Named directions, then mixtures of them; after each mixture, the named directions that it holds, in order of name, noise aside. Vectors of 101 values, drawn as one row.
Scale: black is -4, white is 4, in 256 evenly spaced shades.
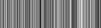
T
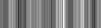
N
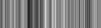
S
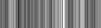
N, S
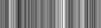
N, S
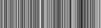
T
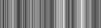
N, T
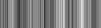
N, T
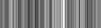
N, S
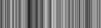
S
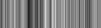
S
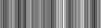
N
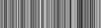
T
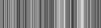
N, T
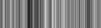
S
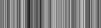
S, T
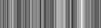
N, T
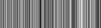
T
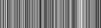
T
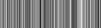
T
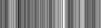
N, S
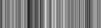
S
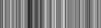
S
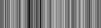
S, T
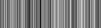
S, T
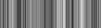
N, T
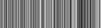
T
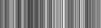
N, S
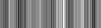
N
